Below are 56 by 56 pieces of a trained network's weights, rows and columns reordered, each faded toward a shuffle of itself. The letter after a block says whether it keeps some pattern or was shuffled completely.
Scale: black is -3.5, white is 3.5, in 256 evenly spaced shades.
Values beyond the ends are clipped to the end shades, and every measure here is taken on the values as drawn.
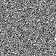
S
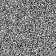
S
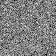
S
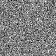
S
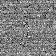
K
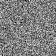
S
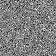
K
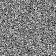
S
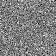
S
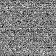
K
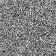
S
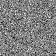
S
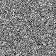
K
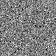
S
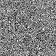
S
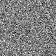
S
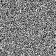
S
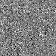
K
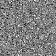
K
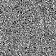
K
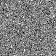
S
